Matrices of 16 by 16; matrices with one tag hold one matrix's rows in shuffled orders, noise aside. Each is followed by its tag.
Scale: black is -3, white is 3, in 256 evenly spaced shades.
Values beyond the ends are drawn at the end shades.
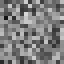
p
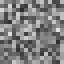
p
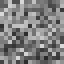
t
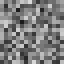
p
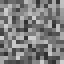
t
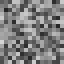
p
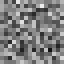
p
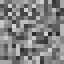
p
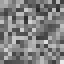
t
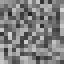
p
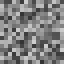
p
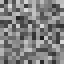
p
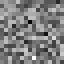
t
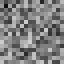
p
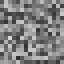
t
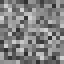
t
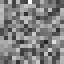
p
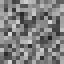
p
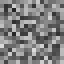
p
